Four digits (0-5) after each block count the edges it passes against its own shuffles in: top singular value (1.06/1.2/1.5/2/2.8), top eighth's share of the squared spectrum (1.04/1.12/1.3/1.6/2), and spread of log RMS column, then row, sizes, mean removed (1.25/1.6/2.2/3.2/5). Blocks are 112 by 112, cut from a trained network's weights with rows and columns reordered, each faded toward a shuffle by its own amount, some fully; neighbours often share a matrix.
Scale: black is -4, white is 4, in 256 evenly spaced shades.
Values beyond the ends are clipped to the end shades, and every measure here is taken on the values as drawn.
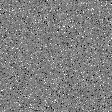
0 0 0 0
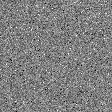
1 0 0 0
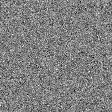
1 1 1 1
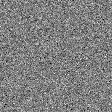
0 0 0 0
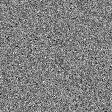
0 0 0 0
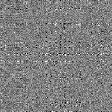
4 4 2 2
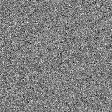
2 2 1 0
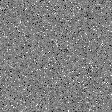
1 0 0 0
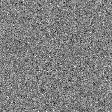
2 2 0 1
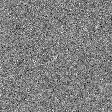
1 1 0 0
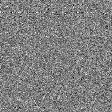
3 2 1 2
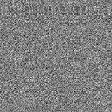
4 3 1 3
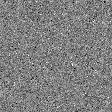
1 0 0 0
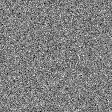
0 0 0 0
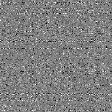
4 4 1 3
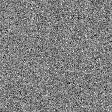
2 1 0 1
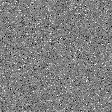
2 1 0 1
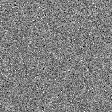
3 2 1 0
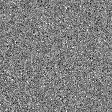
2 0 0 0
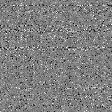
4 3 0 3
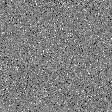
1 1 0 0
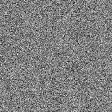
2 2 1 0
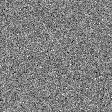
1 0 0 0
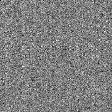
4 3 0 2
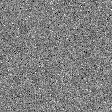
1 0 0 0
